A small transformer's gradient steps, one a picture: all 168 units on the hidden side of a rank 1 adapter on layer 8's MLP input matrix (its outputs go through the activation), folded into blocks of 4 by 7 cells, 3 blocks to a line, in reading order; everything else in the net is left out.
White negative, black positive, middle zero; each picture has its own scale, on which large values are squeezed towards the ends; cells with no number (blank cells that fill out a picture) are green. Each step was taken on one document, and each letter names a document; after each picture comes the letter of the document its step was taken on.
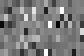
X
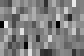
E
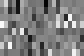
E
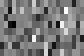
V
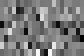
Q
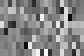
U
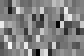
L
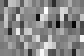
E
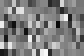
Q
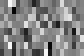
U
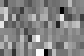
X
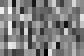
L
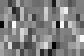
V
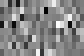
V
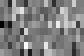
V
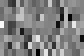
V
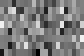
L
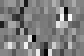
E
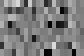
X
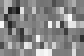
X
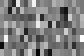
L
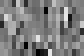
X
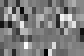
E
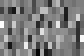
L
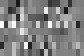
E
